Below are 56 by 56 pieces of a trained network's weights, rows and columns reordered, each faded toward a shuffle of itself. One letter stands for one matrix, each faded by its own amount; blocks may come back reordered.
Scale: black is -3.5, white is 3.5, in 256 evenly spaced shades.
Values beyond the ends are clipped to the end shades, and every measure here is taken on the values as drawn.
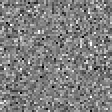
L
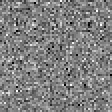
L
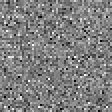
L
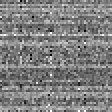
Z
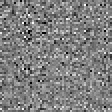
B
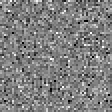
L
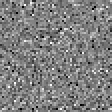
L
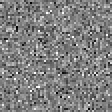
L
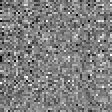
B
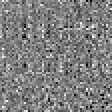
B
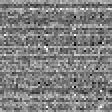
Z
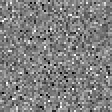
L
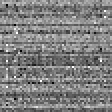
Z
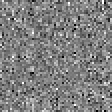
B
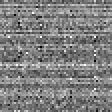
Z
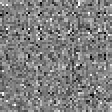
B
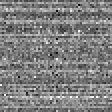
Z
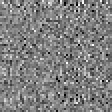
B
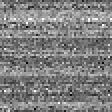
Z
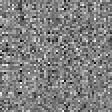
B
